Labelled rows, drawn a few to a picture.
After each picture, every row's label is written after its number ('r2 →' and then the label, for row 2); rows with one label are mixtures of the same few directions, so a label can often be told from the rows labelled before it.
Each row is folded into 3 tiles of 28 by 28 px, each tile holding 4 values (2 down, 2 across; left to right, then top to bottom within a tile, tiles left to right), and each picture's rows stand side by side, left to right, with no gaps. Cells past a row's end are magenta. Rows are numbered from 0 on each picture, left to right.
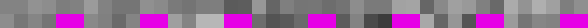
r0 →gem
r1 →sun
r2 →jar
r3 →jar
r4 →jar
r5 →gem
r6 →gem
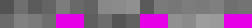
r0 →gem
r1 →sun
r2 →jar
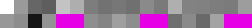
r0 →sun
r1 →sun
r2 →gem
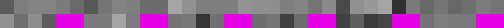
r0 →gem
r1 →sun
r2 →sun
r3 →sun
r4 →sun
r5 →gem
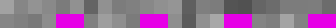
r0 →gem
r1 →jar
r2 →jar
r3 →sun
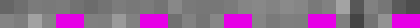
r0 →sun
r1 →sun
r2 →gem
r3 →gem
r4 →jar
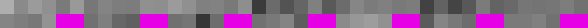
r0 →gem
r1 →jar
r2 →sun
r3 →gem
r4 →jar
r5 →gem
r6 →gem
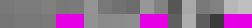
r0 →sun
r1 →sun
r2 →jar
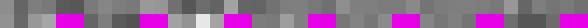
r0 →jar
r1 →jar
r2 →sun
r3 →sun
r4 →gem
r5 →gem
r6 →jar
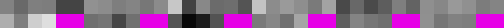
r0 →jar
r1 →sun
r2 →jar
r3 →gem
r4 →gem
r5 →gem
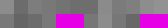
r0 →jar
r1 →jar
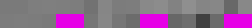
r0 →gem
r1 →jar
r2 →sun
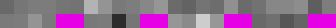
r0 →sun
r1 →sun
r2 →sun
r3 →sun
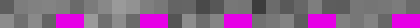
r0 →gem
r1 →gem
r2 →gem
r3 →gem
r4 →gem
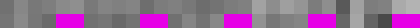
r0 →jar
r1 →sun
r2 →gem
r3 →gem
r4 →jar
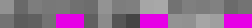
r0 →jar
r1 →jar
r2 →jar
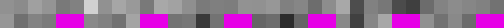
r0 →gem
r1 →gem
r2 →sun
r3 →sun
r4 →jar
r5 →gem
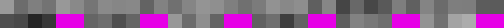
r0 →jar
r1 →sun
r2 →gem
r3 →sun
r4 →gem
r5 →jar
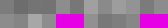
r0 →sun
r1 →gem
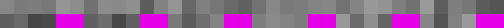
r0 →jar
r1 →sun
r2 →jar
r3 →jar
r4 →gem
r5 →jar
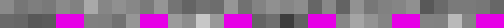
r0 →jar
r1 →gem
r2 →sun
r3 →sun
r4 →jar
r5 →sun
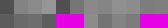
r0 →sun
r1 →gem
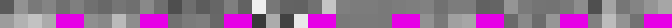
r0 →jar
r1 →sun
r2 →gem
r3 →gem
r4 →jar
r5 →jar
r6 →gem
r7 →jar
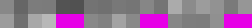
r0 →jar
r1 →sun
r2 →gem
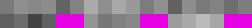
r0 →sun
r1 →gem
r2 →jar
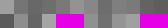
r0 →gem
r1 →jar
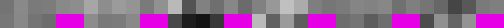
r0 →jar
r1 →gem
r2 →jar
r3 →gem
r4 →sun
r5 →gem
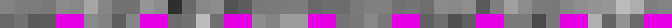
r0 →jar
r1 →sun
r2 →sun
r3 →jar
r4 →sun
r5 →sun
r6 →sun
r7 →gem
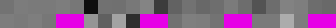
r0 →gem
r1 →gem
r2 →gem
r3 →sun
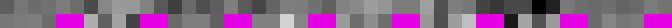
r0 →gem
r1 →gem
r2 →gem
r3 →sun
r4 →gem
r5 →jar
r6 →gem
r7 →gem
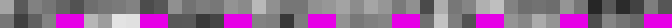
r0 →jar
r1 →jar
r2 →jar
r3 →sun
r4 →gem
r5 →jar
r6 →sun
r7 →gem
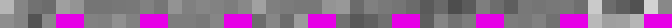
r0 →sun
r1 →sun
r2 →gem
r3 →gem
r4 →jar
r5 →gem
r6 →gem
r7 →sun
